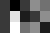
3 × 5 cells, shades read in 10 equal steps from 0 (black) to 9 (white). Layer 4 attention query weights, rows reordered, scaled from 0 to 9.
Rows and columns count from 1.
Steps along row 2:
up down up up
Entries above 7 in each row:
0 1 1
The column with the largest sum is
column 2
